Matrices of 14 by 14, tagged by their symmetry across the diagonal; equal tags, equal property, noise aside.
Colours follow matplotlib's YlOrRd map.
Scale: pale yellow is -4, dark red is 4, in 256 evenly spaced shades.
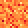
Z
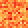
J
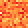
J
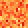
J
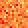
Z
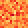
Z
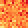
Z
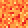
J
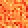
Z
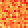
Z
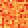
Z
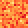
J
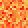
J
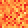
J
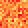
Z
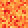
J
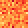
Z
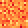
Z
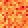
J
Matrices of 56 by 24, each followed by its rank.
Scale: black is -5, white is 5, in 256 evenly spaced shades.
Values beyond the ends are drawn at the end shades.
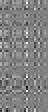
two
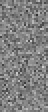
full rank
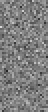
full rank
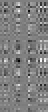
two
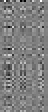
two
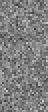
full rank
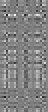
two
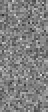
full rank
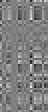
two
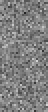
full rank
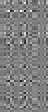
two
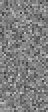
full rank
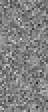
full rank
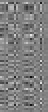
two
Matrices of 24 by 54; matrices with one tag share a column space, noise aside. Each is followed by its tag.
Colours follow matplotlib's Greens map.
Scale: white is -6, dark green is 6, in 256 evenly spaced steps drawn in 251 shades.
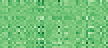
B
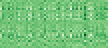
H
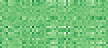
B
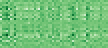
H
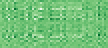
H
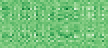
H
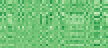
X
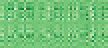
H
